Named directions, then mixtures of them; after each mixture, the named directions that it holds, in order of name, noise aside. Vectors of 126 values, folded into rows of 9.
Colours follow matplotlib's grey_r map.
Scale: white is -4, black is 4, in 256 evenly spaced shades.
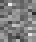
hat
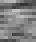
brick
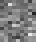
hat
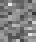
hat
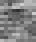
brick, hat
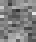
brick, hat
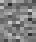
brick, hat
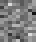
hat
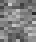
brick, hat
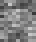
brick, hat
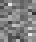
hat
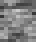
brick, hat
